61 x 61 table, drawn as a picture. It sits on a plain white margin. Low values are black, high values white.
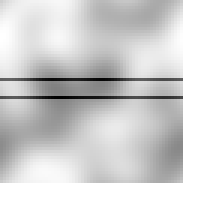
Odd lines: rows 27 and 33. Ninth with the highest average: top left. Histogram: skewed, a long tail of low values.
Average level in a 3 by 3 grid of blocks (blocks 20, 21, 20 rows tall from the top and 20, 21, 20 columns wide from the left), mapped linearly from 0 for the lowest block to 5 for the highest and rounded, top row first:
533
102
342
